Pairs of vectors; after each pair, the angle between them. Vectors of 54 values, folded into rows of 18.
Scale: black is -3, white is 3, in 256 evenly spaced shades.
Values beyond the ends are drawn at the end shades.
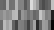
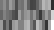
nearly opposite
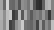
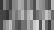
partly opposed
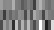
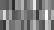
partly opposed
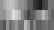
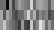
partly opposed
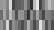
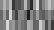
nearly parallel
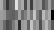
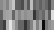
partly opposed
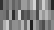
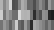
orthogonal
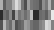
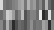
orthogonal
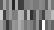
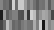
nearly opposite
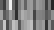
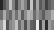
partly aligned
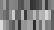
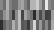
nearly opposite
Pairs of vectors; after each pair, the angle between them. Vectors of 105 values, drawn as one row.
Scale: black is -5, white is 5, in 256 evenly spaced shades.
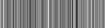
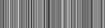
partly opposed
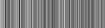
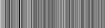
nearly parallel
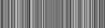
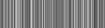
nearly parallel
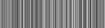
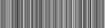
nearly parallel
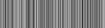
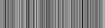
nearly parallel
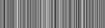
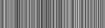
nearly opposite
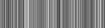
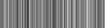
partly opposed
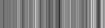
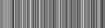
partly opposed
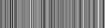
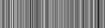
nearly opposite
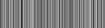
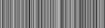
orthogonal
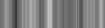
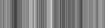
nearly parallel
